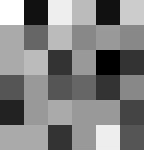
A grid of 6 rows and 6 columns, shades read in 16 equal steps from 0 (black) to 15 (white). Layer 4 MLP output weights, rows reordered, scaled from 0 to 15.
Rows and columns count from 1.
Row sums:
54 52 36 36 43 51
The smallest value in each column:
2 1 3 6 0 3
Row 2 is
10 6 11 8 9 8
